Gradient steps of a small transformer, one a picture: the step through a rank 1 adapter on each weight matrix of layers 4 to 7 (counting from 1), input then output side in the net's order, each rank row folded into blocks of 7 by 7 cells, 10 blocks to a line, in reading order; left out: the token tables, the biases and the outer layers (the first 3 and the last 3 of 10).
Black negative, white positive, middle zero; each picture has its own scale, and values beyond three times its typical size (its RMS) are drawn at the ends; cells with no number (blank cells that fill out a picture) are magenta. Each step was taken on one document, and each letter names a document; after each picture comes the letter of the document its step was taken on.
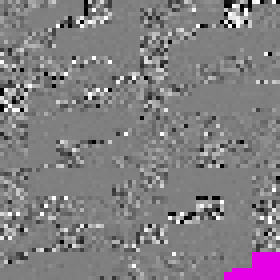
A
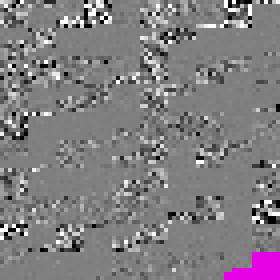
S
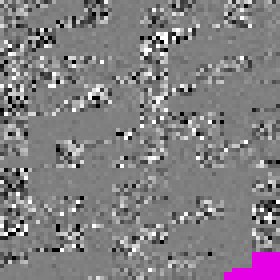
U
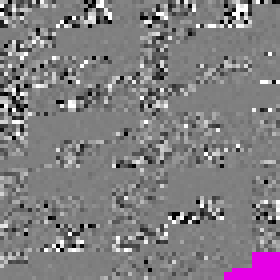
A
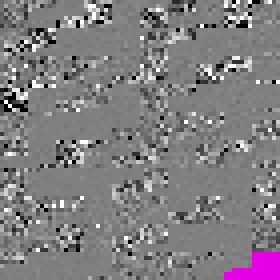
U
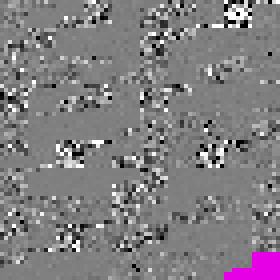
A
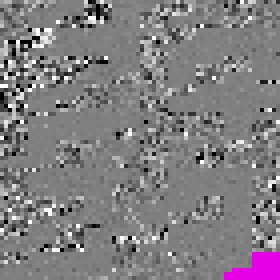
U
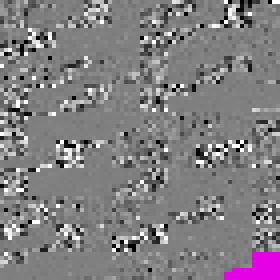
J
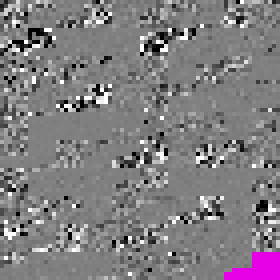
U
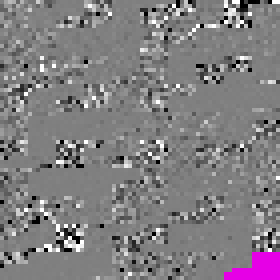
J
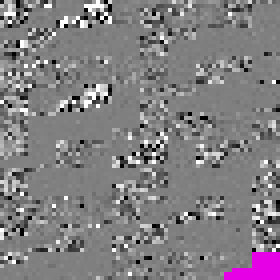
S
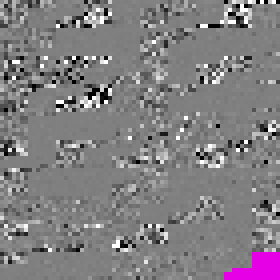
A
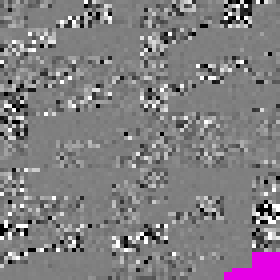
A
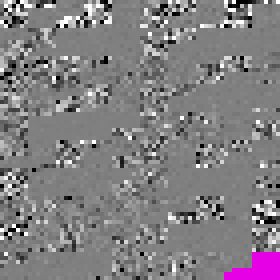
S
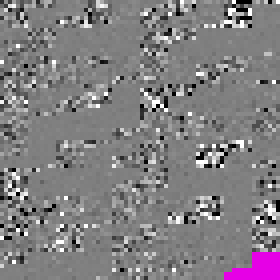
S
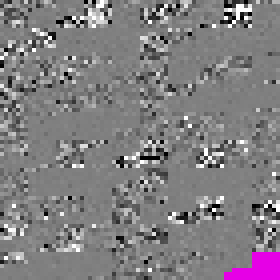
A
